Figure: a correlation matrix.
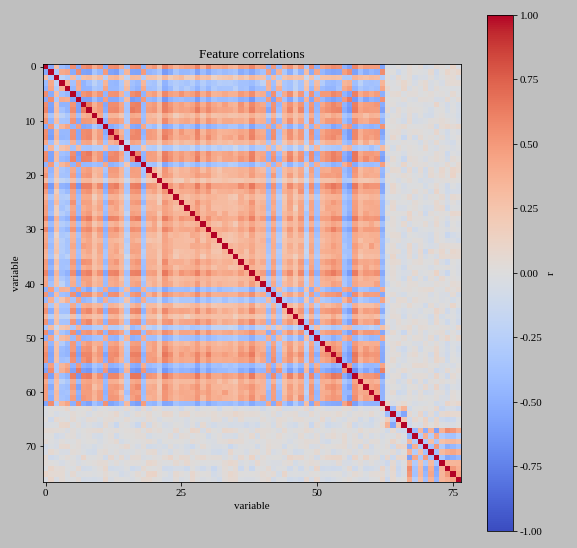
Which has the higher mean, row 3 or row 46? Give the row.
46
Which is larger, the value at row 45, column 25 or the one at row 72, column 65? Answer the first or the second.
the first
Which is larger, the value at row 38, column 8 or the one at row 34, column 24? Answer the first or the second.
the first
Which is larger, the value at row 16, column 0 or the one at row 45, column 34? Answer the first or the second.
the first
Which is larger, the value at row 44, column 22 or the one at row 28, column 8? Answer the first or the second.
the second
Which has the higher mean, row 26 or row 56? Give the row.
26
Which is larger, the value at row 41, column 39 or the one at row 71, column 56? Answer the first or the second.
the second
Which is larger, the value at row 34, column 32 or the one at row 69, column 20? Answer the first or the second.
the first
